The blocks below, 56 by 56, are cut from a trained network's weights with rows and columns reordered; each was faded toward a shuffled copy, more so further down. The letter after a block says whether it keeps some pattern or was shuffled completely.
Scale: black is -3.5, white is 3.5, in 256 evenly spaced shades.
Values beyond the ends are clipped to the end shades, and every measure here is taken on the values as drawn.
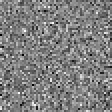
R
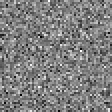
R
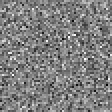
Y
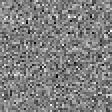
R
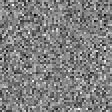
R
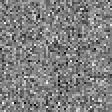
R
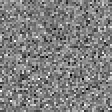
R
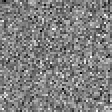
Y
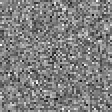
Y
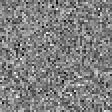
Y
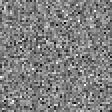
Y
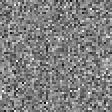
R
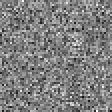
R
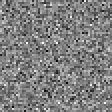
Y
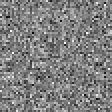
R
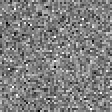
Y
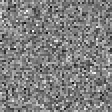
Y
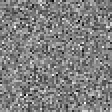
Y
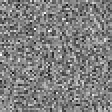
R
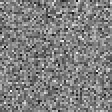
Y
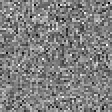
R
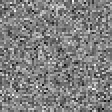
Y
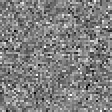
R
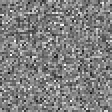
Y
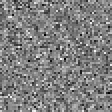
Y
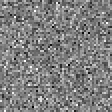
Y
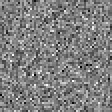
Y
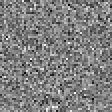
Y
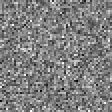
Y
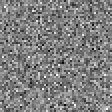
Y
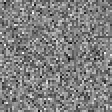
Y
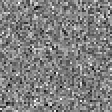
R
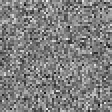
R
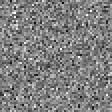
R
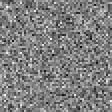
Y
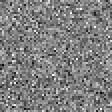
R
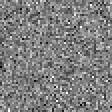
Y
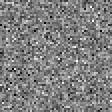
Y
